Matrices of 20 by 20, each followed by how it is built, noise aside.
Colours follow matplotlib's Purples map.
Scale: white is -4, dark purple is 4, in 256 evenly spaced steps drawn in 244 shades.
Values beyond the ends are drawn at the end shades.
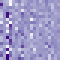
uneven columns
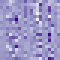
uneven columns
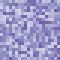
noise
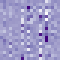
uneven columns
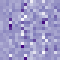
uneven columns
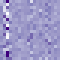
uneven columns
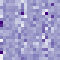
uneven columns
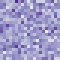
noise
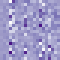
uneven columns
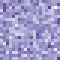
noise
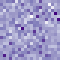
noise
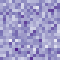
noise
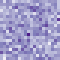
noise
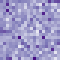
noise
